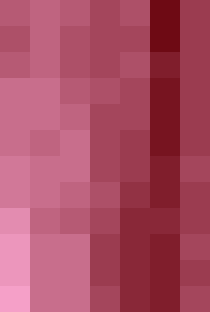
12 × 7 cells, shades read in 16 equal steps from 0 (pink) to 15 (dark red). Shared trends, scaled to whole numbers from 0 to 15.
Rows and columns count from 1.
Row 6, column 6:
14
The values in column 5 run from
8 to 12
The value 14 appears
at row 4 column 6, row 5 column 6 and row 6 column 6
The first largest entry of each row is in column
6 6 6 6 6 6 6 6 5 6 6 6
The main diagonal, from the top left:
7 6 8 8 9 14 9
